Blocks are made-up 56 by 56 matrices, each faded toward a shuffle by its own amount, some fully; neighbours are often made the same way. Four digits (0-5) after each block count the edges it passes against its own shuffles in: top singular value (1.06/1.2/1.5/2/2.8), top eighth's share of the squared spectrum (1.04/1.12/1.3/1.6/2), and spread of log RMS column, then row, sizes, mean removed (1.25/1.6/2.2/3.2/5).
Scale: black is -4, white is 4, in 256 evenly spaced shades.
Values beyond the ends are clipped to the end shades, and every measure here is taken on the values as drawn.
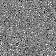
2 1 0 0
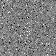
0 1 0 0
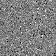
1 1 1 0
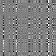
5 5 4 3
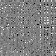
4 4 2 2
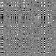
5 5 3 2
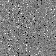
1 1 1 0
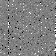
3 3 1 0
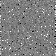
2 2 1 0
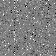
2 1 1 0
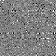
4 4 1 2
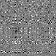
4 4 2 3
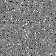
2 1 0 0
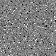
2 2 0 1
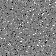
0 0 0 0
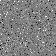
1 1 0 0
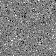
0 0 0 0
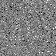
0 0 0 0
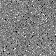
0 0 0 0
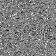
1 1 0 2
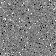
1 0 0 0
